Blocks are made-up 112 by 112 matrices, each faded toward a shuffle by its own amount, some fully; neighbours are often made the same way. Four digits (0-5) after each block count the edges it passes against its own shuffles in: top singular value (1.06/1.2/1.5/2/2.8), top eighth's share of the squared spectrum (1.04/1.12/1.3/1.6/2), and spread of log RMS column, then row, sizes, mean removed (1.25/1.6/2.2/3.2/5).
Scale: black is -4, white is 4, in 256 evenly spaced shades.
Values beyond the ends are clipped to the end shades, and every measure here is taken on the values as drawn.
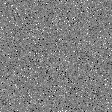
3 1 0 0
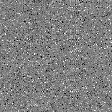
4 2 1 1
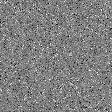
2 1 0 0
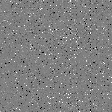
3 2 1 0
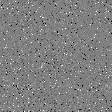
3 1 0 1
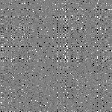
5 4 3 3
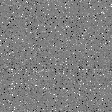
3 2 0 1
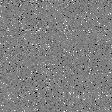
3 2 1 1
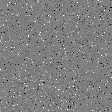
1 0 0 0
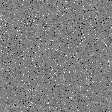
0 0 0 0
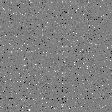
3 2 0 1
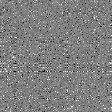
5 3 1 2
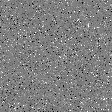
0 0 0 0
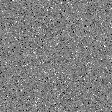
0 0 0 0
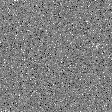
0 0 0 0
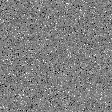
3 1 0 0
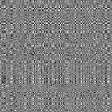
5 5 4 4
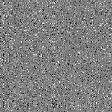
4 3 2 1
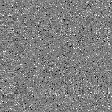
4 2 1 1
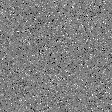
0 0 0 0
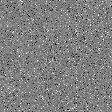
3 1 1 0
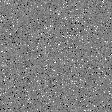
2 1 0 0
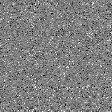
4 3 1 2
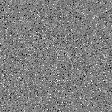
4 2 0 1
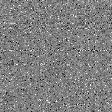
4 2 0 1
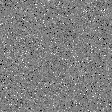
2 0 0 0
